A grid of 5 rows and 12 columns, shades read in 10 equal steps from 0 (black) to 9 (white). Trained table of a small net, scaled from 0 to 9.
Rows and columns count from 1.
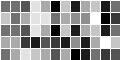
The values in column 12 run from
2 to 7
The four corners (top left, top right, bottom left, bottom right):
4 4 4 3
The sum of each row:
51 64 51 49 50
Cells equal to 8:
5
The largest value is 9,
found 2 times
